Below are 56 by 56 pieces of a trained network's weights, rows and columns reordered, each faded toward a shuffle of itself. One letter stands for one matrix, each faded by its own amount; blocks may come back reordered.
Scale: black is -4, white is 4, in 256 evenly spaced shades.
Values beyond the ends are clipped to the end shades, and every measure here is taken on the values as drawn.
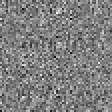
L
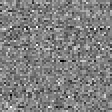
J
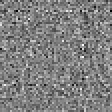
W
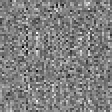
L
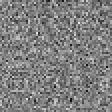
L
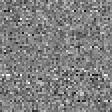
J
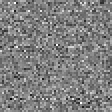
W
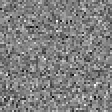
W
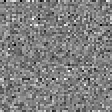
J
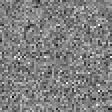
J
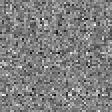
J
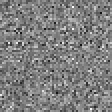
J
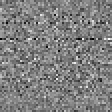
J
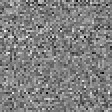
W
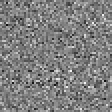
W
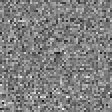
W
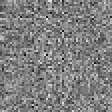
L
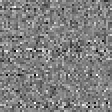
J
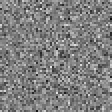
L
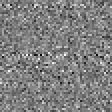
W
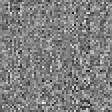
L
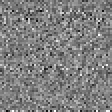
J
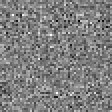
W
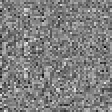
L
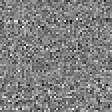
W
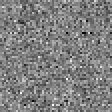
W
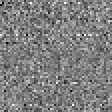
J
